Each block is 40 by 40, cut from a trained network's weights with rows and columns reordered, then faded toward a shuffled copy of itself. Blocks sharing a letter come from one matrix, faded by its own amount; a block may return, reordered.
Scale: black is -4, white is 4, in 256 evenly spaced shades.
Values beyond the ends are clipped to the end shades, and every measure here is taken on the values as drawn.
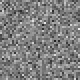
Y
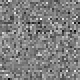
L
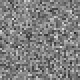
Y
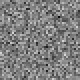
Y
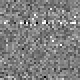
L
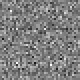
L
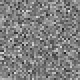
Y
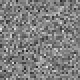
Y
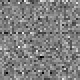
L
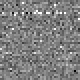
L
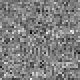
L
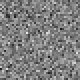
Y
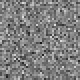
Y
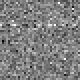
L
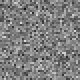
Y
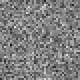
Y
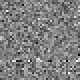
L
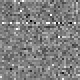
L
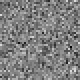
Y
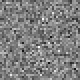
L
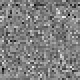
L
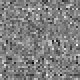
L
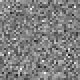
L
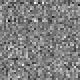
L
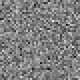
Y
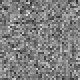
Y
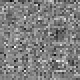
L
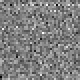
L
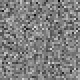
Y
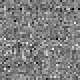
L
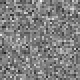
Y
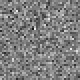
Y
